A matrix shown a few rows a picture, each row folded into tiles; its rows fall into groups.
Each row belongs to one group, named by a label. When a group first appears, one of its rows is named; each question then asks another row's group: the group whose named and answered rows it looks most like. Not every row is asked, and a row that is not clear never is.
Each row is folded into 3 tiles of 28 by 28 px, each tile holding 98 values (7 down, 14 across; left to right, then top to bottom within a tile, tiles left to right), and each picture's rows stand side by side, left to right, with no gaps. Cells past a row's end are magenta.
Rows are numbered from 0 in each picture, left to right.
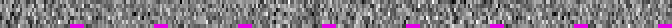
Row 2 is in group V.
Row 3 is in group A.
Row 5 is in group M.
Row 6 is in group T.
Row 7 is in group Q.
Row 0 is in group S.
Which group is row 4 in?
S
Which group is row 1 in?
T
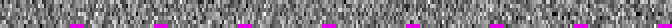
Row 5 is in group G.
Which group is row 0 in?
S
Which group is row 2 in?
M
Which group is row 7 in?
T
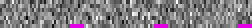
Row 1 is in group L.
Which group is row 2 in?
G
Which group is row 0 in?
M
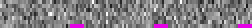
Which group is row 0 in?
L
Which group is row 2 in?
M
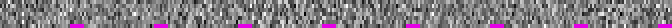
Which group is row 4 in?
S
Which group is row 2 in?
S
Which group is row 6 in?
Q
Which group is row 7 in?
A
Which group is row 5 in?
Q
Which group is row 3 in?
Q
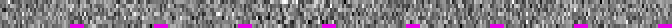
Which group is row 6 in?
G
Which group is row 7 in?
V
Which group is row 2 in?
L
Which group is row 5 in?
S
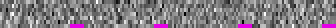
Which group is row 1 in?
M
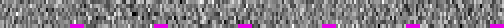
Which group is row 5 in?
S
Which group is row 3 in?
Q
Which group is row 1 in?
T
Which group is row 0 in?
A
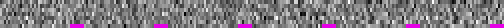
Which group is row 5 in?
M
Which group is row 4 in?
M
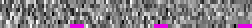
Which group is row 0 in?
Q
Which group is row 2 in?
L
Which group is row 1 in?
L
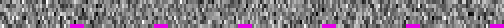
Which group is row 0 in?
L
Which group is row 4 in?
S
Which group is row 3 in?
A
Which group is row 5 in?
T
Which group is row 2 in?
M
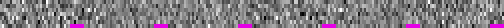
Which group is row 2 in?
Q
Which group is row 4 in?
A
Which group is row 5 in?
G
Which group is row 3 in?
T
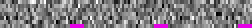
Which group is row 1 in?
M
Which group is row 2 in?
T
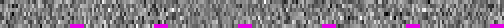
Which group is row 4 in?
T
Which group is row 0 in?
S
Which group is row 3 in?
M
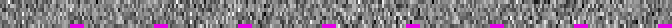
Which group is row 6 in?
M
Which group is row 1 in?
V
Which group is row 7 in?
A
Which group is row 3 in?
S
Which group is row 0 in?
G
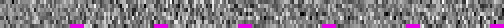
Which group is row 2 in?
Q
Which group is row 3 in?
T
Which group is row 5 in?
L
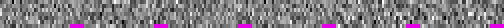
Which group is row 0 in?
V
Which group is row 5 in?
L
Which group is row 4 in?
L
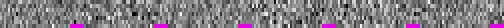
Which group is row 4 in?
Q
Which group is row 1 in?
T
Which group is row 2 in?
Q
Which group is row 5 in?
G
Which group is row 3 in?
A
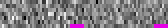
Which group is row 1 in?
V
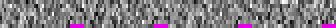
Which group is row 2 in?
S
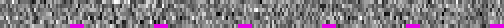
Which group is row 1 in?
V
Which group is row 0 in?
M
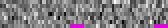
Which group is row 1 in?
V
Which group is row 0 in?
T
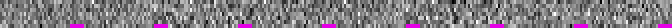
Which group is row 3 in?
M
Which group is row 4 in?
G
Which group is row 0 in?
S
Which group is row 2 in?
L
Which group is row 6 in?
L
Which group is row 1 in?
G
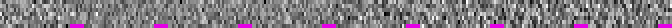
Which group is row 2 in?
V
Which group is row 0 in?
L
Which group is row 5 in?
L
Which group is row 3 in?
V
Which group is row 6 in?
S
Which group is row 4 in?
T
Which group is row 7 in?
S
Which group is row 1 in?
Q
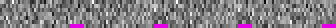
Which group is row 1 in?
G
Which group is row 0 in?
M
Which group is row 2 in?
G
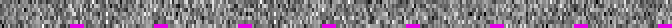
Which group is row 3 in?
G
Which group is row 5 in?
T
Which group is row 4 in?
M
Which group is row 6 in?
A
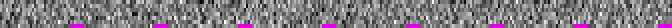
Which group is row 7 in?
Q
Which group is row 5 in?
M
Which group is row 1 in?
T
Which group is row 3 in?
A
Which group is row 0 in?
S
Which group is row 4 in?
S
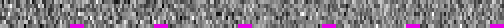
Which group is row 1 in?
M
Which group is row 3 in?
L
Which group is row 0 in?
S
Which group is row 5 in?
Q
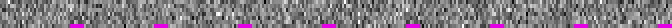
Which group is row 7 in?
M
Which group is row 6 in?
A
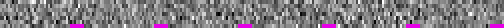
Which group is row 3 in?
T
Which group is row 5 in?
L
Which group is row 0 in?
V
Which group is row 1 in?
Q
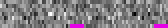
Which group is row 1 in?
T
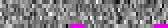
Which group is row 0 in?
L
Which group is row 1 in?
M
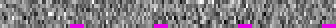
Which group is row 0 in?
L
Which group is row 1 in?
G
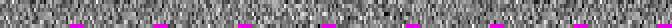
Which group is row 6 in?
M
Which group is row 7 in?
M
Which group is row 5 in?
A
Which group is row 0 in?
M
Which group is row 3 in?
L
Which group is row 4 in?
T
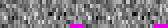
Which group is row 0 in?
T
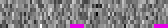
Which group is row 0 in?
Q
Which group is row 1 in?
S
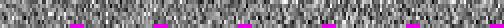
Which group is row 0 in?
L
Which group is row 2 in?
M
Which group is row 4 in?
Q
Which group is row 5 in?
V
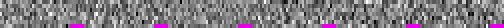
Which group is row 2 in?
V
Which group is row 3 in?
M
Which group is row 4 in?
V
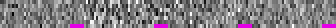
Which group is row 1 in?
Q
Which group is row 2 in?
G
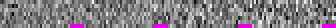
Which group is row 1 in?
G
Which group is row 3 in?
Q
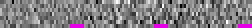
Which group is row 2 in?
S
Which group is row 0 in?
V
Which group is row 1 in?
V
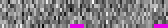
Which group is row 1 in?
G
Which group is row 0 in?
A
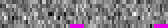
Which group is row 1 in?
L
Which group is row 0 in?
T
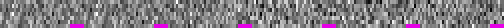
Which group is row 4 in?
M
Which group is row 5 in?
A
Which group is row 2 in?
G
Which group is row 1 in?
Q
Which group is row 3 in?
Q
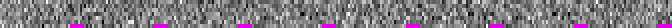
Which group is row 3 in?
T
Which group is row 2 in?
M
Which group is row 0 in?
A
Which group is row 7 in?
G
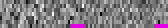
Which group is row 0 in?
S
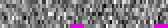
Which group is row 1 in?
V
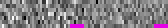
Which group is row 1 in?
V
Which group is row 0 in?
L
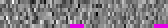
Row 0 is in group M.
